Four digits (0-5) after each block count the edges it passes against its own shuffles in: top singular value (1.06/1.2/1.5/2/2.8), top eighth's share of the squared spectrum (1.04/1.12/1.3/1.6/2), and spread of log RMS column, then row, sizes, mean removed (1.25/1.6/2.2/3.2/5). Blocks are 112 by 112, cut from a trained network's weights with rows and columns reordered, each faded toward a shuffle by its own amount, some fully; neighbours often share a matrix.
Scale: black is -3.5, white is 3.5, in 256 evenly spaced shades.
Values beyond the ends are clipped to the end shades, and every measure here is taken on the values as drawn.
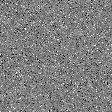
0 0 0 0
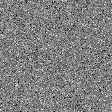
0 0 0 0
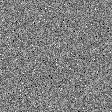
0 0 0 0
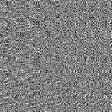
4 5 3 3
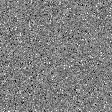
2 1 0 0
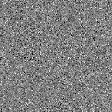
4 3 1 2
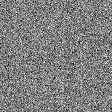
2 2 0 0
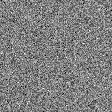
2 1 0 0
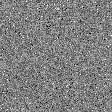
0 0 0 0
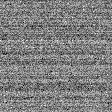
4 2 0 1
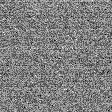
2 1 0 0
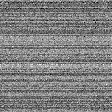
5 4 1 3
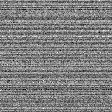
5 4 1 3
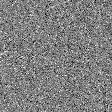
1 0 0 0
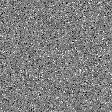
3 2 0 0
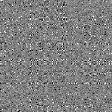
4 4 3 3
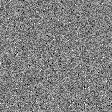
2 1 0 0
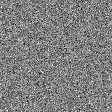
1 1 0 0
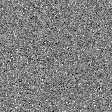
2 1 0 0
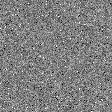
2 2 0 1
